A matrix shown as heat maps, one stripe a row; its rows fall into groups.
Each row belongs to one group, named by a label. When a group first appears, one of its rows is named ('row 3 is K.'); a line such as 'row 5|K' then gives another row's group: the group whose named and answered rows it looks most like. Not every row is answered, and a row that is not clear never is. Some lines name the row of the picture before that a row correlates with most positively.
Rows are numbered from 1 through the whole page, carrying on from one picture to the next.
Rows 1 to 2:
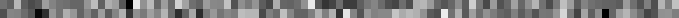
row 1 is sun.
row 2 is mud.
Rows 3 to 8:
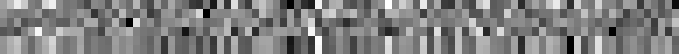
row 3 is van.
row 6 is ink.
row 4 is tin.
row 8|van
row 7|van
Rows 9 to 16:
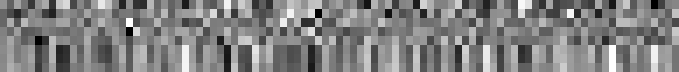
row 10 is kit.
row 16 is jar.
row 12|sun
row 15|jar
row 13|mud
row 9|ink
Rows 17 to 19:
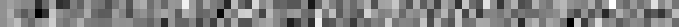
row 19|van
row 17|jar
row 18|mud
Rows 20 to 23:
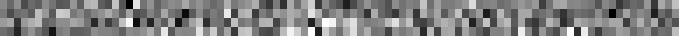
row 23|kit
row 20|sun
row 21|ink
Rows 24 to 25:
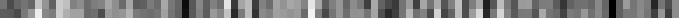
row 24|ink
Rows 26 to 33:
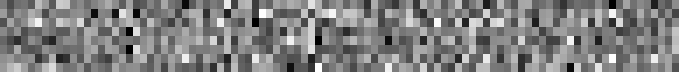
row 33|van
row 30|kit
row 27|tin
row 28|ink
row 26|ink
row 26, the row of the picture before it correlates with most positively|24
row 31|sun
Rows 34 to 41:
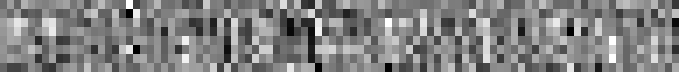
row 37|van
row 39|tin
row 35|sun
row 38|jar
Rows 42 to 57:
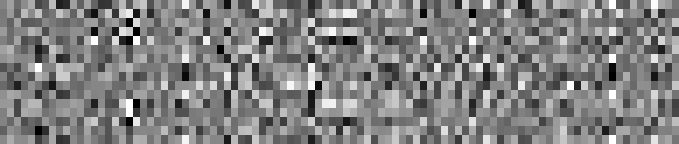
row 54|tin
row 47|mud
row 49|ink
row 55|sun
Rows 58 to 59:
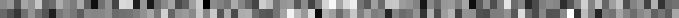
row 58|tin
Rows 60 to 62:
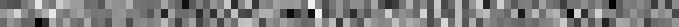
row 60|ink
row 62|mud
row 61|van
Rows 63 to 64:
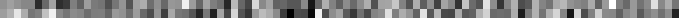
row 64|van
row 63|jar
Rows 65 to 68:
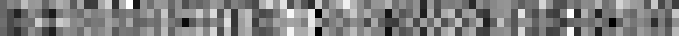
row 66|kit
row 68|kit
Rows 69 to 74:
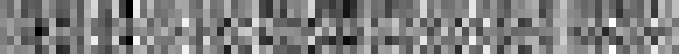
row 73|sun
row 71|jar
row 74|jar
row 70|sun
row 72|mud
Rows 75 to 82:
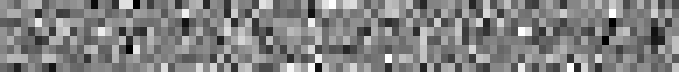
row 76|jar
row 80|sun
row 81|van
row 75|tin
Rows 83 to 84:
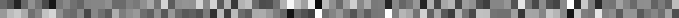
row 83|kit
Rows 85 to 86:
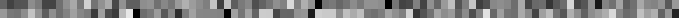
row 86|tin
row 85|kit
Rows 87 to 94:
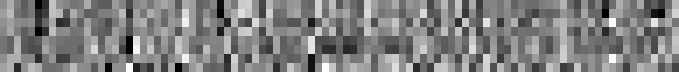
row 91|sun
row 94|tin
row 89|jar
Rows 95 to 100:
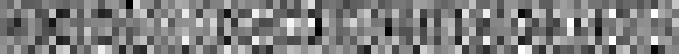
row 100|ink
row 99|jar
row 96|jar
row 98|kit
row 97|kit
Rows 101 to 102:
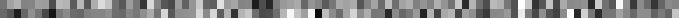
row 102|kit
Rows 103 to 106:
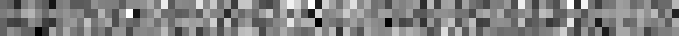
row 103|kit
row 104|tin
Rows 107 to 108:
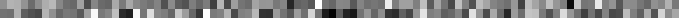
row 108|sun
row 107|van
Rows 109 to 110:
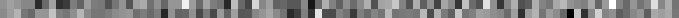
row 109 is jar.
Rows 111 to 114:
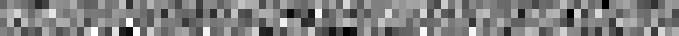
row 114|sun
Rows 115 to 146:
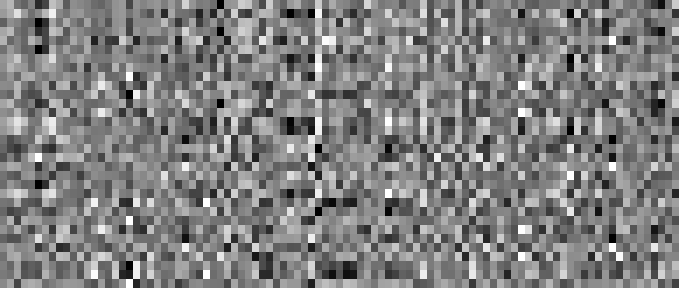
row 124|ink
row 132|ink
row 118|mud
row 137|sun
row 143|ink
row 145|sun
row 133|jar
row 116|van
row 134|kit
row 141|ink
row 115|mud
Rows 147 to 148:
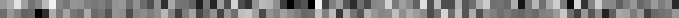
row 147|van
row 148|mud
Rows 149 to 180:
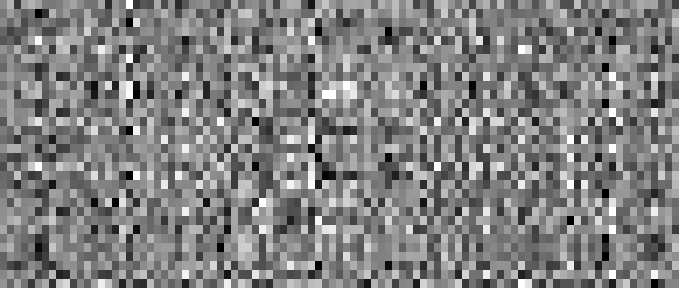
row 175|mud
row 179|jar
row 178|kit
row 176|mud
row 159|tin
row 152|kit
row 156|mud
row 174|tin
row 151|sun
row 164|kit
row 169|kit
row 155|tin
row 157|jar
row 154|ink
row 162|ink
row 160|mud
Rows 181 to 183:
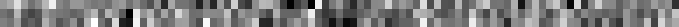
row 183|sun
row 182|sun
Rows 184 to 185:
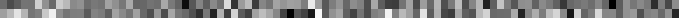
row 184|ink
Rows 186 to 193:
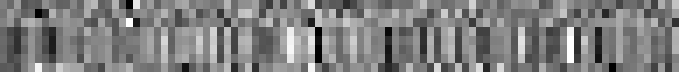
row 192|kit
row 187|mud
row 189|kit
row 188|tin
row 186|sun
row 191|kit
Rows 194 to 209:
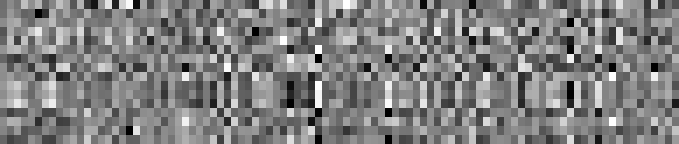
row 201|ink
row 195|mud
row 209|kit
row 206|kit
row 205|van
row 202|jar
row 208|sun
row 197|ink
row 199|van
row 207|jar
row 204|van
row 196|van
